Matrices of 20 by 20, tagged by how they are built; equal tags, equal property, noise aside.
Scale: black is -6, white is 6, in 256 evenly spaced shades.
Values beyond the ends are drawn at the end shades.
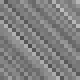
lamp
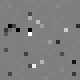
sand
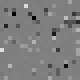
sand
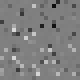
sand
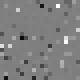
sand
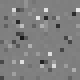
sand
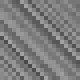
lamp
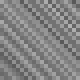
lamp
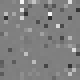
sand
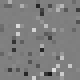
sand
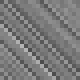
lamp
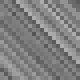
lamp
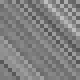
lamp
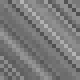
lamp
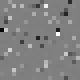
sand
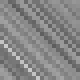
lamp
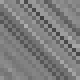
lamp
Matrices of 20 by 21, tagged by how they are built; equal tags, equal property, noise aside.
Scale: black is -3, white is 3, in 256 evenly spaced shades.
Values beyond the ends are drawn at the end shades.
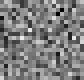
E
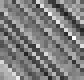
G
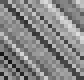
G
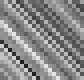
G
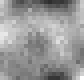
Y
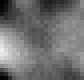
Y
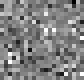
E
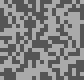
E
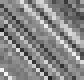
G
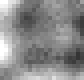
Y
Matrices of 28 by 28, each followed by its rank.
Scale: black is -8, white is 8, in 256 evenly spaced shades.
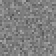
full rank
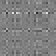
two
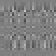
two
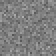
full rank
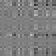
two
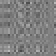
two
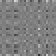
two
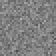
full rank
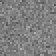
full rank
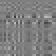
two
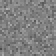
full rank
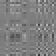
two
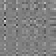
two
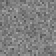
full rank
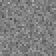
full rank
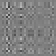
two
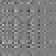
two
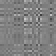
two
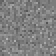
full rank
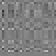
two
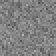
full rank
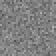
full rank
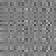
two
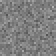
full rank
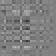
two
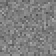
full rank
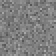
full rank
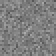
full rank
